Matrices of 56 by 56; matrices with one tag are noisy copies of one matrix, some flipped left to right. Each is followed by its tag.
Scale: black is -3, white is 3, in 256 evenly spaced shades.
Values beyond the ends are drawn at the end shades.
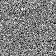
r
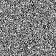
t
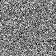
r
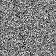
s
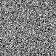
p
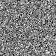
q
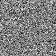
r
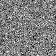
s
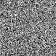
p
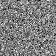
q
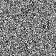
t
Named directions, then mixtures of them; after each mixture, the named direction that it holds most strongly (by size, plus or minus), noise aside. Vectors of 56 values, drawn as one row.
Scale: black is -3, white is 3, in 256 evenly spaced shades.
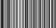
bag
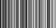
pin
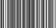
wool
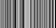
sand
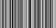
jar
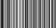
bag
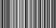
bag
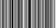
jar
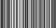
bag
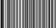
bag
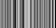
sand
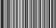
bag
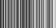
pin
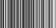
wool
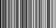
pin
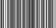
wool
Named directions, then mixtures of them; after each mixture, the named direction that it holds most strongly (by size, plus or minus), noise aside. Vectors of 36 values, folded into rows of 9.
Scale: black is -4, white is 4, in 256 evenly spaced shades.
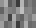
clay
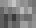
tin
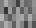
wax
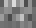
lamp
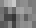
tin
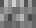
lamp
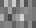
lamp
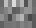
lamp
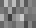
lamp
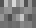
lamp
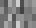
clay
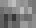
tin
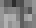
tin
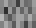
wax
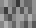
wax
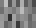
clay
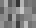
clay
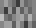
wax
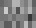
wax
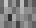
clay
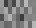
wax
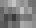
tin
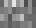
lamp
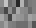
wax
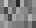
wax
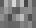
lamp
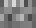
lamp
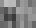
tin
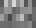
lamp
